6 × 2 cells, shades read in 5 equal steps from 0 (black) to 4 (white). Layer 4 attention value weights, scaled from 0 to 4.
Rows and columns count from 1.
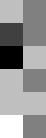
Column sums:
14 14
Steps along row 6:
down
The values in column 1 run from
0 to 4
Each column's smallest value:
0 2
